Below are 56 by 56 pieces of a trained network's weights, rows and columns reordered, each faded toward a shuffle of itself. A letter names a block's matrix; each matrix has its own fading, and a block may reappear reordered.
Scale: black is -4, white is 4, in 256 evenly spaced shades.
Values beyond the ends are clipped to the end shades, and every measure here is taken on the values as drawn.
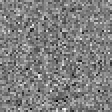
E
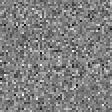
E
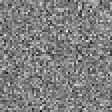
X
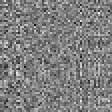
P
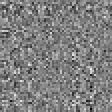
P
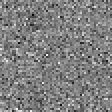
E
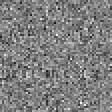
E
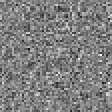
P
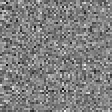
P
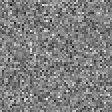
X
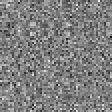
P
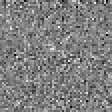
E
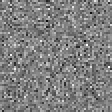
E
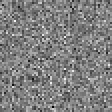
X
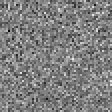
X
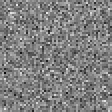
X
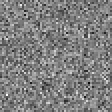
X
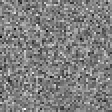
X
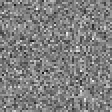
X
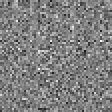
P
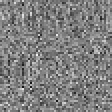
P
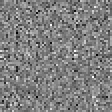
E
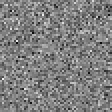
E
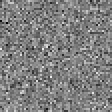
X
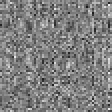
P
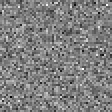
E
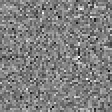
E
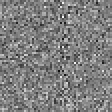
X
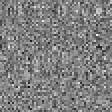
P
